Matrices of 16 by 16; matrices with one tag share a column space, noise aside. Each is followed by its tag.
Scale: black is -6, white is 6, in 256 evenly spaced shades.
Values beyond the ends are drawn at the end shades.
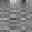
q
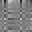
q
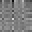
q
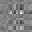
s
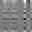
q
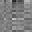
q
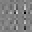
s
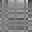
q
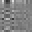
q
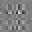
s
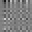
q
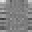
q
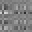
s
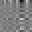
q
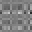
s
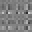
s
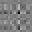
s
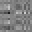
s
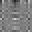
q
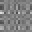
s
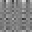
q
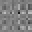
s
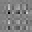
s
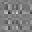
s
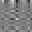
q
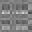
s
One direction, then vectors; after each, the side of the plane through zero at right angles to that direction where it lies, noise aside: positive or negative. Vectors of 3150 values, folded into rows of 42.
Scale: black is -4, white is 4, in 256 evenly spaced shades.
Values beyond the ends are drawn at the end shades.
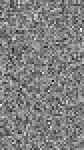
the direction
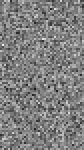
positive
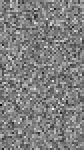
negative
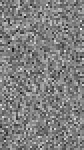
positive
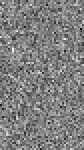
negative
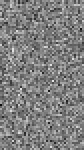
negative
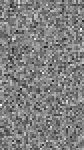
positive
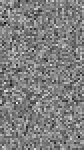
negative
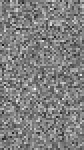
negative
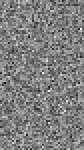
positive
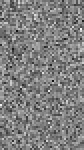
positive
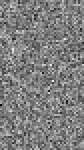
negative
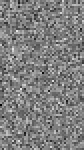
negative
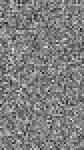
negative
